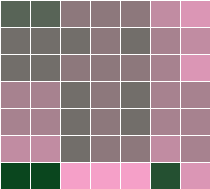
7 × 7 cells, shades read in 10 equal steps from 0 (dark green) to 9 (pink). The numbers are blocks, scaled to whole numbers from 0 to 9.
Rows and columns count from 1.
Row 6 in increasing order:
4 5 5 6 7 7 7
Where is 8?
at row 1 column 7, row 3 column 7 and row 7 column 7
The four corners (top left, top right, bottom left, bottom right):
3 8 0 8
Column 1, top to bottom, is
3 4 4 6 6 7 0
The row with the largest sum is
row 6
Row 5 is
6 6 4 5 4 6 6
